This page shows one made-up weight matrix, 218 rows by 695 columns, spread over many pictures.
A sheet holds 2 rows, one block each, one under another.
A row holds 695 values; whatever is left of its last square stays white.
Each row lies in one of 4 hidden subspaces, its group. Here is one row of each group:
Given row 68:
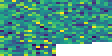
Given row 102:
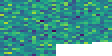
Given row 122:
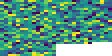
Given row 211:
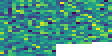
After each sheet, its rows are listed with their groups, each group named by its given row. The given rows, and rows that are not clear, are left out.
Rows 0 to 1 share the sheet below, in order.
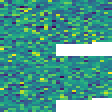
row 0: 122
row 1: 211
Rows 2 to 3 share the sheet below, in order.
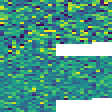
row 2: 211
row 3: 102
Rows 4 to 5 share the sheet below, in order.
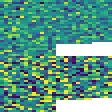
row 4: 122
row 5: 102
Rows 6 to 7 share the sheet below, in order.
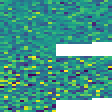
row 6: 211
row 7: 68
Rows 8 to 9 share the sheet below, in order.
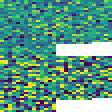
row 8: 122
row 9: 68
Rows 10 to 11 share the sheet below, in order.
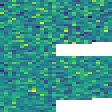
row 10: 122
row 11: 102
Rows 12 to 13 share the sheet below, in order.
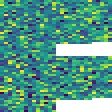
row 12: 211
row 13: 68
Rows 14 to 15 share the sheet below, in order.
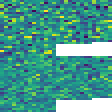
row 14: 102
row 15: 211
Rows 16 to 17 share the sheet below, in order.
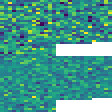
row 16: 211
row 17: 122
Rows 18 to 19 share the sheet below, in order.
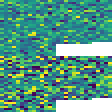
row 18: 102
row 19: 102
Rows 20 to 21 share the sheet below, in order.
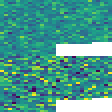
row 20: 211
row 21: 102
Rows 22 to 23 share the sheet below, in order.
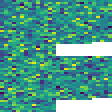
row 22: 68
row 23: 211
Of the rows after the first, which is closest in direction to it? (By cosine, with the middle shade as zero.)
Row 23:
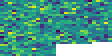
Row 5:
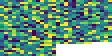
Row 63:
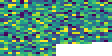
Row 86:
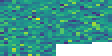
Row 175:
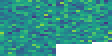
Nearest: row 86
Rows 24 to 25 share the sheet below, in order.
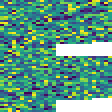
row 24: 211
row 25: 102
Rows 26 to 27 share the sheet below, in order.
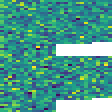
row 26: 68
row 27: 102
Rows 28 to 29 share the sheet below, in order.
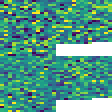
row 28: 122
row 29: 102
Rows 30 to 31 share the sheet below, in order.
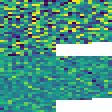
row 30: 122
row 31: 211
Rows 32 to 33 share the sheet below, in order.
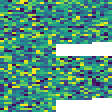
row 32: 122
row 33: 211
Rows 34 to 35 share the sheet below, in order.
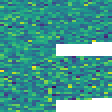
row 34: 211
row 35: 102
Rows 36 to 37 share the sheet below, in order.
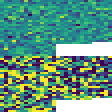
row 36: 122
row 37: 122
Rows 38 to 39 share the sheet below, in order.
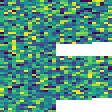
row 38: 211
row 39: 211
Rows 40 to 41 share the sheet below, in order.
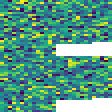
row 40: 122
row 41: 211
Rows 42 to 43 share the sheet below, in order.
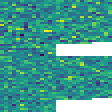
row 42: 211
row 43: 211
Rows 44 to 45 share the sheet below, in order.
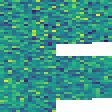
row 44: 102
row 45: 68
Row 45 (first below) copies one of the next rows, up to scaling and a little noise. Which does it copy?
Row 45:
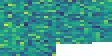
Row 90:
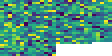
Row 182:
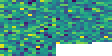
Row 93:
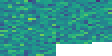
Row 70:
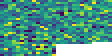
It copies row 90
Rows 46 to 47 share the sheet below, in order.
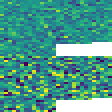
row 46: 102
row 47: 122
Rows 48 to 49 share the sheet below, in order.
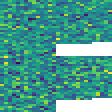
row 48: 68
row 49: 122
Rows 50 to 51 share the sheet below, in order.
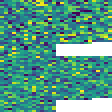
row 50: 211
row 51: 102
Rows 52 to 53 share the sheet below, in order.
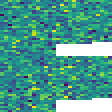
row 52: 102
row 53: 102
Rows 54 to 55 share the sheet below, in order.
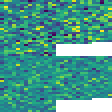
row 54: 122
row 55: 211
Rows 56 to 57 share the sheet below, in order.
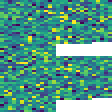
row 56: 102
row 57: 122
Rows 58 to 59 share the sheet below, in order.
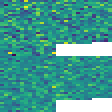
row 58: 122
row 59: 102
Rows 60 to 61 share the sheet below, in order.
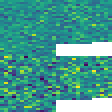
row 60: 102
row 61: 122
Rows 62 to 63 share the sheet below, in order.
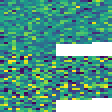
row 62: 211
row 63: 122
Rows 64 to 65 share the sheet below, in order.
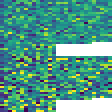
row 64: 68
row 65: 68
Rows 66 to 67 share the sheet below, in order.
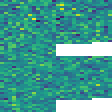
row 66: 122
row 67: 211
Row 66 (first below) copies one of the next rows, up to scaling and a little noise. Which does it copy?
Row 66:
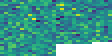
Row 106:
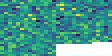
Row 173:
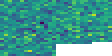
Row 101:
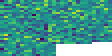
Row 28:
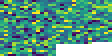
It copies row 106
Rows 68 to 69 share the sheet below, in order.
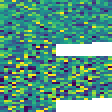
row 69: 68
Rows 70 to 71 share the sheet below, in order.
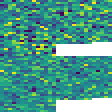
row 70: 68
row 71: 102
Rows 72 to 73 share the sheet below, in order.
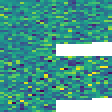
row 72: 102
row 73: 211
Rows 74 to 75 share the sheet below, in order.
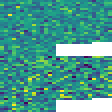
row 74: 122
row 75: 211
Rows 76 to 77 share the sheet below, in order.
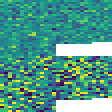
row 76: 102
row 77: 102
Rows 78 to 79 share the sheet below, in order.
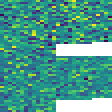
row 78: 102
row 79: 68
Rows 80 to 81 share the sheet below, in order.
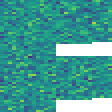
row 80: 211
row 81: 68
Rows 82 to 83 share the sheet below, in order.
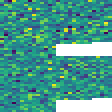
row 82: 122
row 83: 102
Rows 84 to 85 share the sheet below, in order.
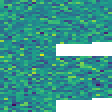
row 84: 122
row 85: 211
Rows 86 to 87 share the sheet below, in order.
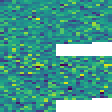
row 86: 211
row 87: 122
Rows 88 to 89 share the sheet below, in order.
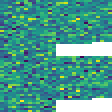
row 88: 68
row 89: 211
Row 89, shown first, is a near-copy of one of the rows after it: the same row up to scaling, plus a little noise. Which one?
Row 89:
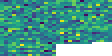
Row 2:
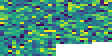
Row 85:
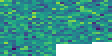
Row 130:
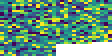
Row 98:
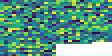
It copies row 98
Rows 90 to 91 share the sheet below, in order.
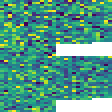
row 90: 68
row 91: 122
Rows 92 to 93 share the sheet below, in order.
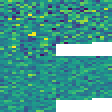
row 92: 102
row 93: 68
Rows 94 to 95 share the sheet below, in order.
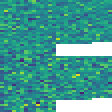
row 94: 68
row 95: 68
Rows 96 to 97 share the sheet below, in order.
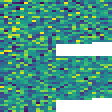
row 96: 122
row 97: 68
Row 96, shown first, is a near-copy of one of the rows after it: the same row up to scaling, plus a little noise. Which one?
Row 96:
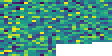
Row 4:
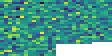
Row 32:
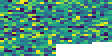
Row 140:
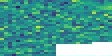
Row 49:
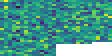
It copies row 4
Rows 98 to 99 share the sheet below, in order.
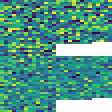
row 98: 211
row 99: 68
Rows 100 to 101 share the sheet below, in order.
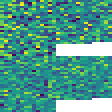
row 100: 68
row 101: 122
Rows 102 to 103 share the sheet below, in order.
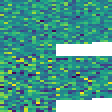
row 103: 68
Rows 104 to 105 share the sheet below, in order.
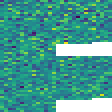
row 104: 102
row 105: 122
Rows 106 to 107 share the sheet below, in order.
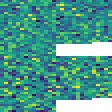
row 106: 122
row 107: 122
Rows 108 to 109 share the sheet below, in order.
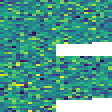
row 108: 102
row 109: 211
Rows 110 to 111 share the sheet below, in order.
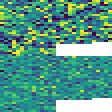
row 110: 211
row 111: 102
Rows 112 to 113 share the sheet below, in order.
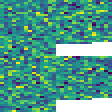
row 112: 211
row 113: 122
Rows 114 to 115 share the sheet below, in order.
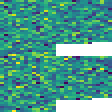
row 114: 122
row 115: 122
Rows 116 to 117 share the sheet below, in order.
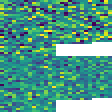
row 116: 211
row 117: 102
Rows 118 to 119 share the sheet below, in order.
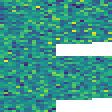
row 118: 211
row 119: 122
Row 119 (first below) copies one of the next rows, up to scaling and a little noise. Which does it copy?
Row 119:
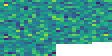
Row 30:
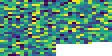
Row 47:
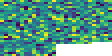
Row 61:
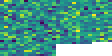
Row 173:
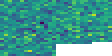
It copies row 47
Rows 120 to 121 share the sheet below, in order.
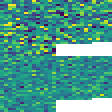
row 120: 68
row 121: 122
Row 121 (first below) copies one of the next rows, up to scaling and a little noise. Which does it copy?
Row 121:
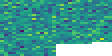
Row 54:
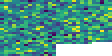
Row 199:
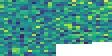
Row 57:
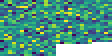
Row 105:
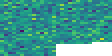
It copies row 105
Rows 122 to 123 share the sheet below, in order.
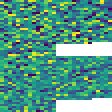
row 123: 68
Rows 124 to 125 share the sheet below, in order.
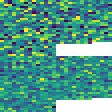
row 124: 122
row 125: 211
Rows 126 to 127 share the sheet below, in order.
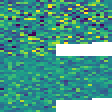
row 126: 102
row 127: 211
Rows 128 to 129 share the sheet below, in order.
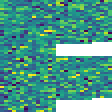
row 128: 211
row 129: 68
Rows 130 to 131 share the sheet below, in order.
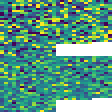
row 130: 211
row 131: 102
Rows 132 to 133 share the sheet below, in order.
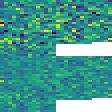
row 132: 211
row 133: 211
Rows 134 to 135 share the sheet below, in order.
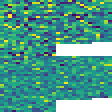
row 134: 68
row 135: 122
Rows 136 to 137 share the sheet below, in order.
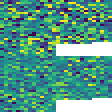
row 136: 102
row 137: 102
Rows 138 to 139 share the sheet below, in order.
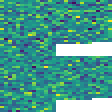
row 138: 102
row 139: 102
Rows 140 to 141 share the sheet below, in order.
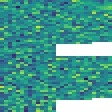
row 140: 122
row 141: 68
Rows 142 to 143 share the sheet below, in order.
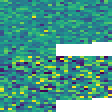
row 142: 211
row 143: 211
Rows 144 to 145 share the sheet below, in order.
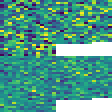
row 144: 68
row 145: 102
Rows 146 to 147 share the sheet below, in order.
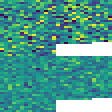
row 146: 102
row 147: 211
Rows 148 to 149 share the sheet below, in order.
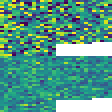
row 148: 68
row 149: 211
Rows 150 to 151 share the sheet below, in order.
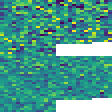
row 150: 211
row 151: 122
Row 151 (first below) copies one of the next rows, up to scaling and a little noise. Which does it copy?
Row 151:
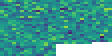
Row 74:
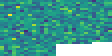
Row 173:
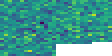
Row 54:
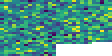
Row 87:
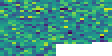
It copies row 87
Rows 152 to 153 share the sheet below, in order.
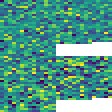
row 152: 122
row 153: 211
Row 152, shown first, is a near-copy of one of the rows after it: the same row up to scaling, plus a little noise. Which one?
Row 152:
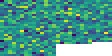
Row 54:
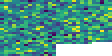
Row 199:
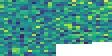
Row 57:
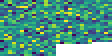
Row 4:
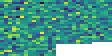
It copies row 57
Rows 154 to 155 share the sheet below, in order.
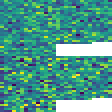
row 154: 211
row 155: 68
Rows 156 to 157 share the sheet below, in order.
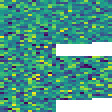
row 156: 68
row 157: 211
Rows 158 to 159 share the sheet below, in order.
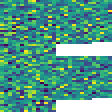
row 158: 68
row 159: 68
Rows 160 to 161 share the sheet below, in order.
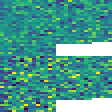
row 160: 211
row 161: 68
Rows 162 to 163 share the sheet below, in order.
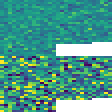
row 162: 211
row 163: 68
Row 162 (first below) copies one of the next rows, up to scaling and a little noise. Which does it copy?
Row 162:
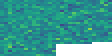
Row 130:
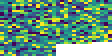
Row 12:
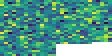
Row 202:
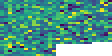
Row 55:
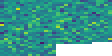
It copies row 202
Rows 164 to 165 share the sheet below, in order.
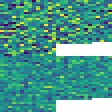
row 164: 68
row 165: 211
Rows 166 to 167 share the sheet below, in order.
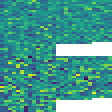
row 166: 68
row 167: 68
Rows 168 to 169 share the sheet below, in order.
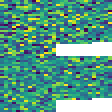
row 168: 68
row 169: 102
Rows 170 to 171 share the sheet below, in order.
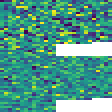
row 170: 122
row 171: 102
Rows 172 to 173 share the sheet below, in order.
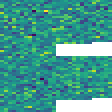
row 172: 102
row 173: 122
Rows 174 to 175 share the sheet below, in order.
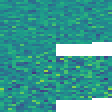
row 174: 68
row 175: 211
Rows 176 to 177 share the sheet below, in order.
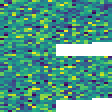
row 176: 122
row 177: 102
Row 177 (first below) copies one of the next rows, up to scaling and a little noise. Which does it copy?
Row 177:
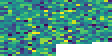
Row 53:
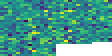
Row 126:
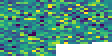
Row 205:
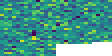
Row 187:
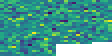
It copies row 53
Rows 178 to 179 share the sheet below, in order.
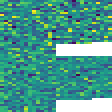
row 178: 102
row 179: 68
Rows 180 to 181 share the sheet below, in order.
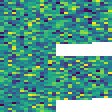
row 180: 211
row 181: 102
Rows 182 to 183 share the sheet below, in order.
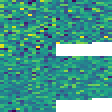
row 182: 68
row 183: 122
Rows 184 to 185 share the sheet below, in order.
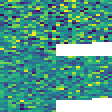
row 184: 102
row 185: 211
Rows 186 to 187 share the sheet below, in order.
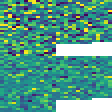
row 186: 68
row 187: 102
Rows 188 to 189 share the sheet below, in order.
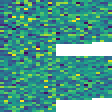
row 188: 68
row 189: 68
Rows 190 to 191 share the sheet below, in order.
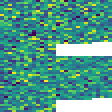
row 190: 102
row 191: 68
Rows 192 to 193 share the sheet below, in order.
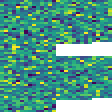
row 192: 122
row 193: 68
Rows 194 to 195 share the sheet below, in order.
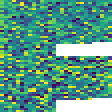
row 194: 68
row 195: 102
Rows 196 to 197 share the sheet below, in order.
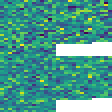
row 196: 211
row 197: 211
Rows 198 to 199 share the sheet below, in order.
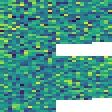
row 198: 68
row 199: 122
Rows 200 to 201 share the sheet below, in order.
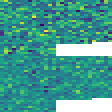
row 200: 211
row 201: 211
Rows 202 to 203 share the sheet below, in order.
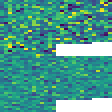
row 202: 211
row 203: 102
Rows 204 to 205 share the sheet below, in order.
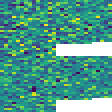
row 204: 68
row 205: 102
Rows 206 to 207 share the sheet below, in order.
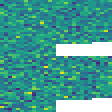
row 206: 122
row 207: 102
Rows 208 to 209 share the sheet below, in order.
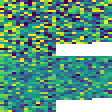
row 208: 68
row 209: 68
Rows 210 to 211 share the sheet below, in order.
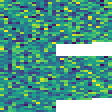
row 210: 122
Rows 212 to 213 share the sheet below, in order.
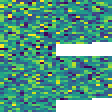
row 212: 68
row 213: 211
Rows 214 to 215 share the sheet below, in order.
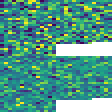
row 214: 68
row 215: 122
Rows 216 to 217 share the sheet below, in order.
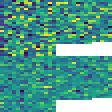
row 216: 68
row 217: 211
